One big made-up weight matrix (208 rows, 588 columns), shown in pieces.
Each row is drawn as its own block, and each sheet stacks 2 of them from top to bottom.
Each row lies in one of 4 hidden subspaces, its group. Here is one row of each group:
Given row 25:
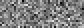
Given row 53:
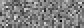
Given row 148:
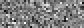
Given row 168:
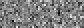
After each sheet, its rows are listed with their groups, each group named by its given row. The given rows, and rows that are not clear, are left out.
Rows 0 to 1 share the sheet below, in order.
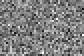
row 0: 25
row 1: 148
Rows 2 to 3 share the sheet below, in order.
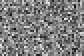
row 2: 53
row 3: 168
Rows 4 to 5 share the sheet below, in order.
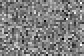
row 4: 148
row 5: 53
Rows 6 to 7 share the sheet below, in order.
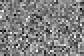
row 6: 53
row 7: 53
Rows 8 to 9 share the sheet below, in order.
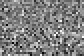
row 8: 53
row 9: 25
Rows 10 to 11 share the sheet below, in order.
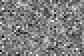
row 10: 25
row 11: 25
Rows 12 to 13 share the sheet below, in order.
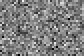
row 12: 25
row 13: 25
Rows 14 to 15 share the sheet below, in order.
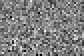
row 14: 148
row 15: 148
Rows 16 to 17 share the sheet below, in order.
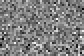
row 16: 25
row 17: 53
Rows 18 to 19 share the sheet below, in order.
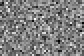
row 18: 168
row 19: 168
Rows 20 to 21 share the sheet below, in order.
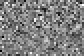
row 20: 168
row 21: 25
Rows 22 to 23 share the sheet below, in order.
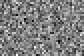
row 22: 168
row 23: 168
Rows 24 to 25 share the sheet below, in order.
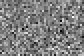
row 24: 53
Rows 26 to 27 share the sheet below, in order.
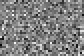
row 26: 25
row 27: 53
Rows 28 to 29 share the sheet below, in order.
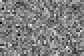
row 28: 25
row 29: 148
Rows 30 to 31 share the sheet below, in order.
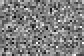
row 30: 148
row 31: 25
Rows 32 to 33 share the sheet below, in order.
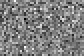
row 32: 168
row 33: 168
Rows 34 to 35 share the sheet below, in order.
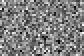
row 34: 53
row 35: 168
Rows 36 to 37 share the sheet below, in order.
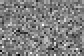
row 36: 148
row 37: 25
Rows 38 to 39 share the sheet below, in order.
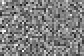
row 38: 53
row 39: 53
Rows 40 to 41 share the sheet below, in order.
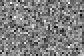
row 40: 148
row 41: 25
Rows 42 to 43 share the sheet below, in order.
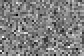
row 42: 168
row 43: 25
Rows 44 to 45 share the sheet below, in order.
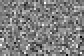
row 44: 148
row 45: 53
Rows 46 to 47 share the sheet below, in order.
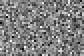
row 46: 148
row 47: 168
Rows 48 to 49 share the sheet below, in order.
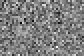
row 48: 168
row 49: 25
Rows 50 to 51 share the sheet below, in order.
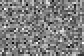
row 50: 53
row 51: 25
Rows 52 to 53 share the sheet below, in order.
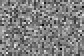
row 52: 148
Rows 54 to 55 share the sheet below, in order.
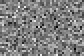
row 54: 148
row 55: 148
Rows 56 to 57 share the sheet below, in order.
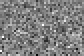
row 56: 148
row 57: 25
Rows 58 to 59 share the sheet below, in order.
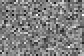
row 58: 25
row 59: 25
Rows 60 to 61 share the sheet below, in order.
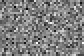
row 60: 53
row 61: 25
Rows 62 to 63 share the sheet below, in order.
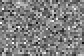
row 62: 25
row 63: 25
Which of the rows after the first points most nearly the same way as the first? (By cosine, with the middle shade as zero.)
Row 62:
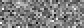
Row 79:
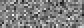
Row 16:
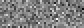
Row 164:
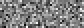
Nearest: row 16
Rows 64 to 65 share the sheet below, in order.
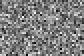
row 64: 148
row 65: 53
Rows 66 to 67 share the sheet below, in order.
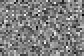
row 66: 25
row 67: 148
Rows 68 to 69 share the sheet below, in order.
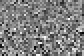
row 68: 25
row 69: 168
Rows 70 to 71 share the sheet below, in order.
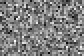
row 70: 53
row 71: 148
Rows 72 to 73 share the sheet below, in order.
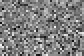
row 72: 25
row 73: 168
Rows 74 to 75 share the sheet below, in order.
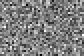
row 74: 53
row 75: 148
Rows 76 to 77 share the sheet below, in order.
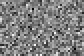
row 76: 53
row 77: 148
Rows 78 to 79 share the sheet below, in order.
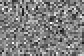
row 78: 53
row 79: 25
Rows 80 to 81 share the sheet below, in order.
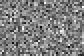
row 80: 148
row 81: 25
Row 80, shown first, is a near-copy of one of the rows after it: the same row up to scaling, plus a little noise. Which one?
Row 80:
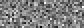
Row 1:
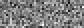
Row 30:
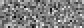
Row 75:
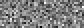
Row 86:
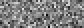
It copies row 75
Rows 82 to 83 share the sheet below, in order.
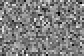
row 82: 168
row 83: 53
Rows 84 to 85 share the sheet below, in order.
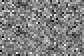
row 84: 25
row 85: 25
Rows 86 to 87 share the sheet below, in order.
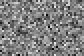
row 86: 148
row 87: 25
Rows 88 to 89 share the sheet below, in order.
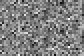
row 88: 25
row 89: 25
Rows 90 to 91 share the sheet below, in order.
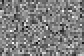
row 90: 53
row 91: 25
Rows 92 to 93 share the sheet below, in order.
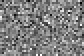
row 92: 53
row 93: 148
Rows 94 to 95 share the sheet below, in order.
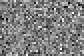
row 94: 168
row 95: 53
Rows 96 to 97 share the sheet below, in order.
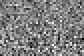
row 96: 53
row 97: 168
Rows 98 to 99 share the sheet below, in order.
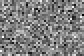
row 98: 53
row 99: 25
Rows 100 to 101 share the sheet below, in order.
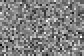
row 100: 168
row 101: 168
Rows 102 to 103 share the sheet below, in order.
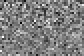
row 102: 168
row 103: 25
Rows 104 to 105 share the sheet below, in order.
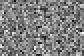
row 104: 168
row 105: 168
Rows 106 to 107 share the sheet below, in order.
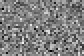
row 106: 25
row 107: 53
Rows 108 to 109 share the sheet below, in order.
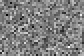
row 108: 148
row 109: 25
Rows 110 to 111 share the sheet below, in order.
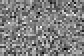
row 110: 148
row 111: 148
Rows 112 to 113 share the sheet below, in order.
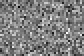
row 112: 148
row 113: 148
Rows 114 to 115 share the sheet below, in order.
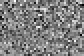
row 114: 168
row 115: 148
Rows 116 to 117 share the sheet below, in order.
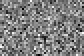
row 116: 148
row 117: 168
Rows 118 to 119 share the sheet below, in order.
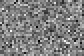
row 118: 25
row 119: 148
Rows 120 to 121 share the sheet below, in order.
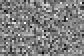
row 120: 148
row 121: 148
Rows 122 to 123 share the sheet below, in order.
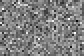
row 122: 25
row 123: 53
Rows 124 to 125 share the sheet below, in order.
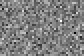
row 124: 53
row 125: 53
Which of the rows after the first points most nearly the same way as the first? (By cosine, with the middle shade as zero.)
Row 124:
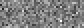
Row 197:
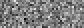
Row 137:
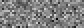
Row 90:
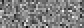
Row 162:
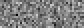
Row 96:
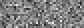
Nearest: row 96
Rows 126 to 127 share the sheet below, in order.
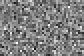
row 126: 148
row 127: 168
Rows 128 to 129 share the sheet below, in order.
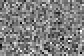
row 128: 168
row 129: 53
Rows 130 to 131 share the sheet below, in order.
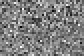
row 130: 148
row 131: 148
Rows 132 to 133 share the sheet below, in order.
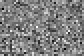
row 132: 25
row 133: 148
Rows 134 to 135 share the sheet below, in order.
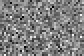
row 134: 148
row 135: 168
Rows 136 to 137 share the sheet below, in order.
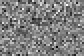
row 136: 148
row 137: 25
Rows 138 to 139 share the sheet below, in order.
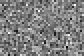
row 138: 53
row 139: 148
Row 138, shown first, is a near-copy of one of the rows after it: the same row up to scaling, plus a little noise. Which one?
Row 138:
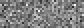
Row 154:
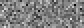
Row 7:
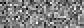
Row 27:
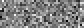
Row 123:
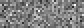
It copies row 123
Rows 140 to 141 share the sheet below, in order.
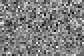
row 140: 148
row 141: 25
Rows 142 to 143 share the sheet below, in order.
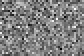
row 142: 25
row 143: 53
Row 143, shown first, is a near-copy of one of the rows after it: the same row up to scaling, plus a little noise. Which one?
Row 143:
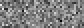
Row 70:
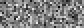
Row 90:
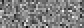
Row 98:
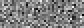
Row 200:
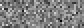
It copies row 200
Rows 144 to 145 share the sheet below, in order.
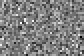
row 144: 168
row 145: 53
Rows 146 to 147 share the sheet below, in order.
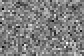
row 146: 25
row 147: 148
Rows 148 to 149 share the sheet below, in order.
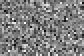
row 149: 148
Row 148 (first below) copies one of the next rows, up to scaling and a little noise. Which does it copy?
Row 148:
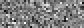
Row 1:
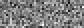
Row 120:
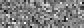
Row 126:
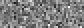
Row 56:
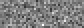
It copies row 120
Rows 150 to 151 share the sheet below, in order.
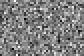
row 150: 168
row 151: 168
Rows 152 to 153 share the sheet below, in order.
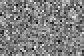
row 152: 53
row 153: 168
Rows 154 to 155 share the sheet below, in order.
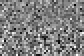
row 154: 53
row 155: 168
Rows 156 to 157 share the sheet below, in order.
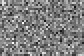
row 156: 53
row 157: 25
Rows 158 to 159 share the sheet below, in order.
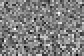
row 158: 168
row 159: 168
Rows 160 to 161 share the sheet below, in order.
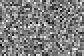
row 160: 53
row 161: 168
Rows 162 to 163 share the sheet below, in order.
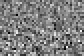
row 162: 168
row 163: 148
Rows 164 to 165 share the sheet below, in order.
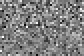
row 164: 53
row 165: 25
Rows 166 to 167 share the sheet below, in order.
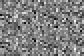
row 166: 148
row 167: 148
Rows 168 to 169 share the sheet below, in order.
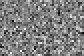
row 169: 168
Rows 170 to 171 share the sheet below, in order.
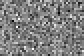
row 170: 168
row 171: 168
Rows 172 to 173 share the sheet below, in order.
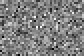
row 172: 148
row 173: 25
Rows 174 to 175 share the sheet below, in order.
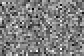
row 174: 53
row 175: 53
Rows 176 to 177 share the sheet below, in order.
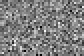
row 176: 148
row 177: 148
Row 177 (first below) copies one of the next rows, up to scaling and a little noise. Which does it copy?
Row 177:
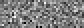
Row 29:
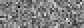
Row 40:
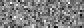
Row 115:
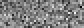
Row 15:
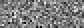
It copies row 15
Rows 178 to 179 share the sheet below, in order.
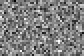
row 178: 168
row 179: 168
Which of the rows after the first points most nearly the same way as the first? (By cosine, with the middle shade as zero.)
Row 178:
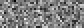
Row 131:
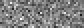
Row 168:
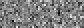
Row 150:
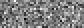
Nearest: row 168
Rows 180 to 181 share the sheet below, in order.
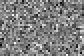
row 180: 25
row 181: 53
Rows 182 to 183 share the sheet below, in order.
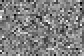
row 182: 53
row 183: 25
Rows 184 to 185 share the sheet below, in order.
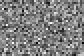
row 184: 53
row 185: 25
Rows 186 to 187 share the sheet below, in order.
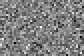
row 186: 148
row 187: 53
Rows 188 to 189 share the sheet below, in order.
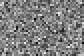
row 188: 168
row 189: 25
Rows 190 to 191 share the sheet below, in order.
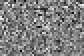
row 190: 168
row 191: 168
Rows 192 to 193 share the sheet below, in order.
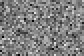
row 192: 168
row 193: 25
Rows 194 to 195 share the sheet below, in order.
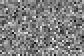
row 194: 148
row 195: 25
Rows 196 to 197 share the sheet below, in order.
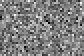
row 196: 53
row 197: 168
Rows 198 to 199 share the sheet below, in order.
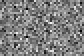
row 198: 53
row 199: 53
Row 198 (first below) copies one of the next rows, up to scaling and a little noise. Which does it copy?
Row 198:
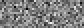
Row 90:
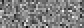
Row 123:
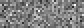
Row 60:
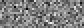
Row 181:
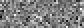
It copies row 60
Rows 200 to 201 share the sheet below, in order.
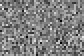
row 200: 53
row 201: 148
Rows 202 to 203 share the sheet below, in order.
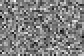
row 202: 168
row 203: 25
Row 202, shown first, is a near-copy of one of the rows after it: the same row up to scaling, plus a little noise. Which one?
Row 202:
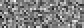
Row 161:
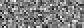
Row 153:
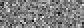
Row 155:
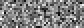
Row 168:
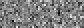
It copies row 161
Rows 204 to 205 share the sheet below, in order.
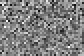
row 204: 53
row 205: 25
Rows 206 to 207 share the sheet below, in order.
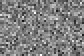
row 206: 148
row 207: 148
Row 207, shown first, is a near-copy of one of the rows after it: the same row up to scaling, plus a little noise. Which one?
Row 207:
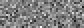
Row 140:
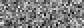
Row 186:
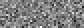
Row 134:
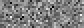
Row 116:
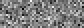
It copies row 186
